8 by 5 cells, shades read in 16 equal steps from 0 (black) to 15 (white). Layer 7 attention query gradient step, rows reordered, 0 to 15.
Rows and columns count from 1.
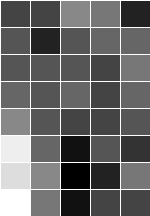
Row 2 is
5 2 5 6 6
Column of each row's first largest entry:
3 4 5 1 1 1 1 1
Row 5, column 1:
8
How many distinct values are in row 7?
5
